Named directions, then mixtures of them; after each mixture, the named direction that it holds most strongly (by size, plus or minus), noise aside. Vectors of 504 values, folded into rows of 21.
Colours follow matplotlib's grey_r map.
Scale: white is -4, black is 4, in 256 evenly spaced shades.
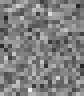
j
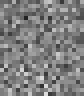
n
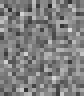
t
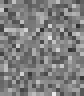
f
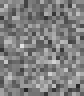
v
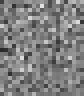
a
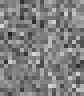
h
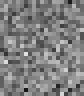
v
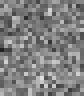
v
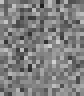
a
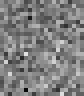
v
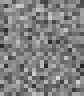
j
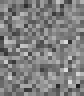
v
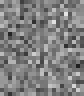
h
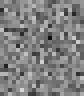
f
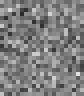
h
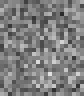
v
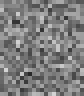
f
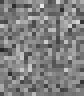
a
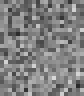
t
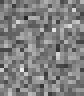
n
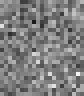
h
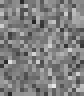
h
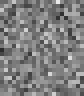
f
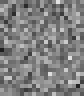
v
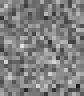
v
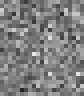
h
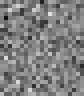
j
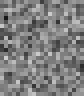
j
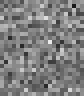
v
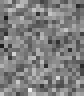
j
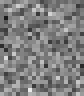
j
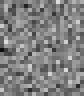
a
